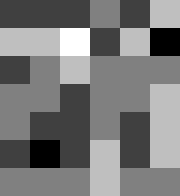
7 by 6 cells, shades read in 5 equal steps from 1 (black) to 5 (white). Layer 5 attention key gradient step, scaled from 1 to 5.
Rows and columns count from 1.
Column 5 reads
2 4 3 3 2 2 3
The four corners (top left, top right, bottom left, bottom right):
2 4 3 3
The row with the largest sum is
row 2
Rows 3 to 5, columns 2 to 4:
3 4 3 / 3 2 3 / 2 2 3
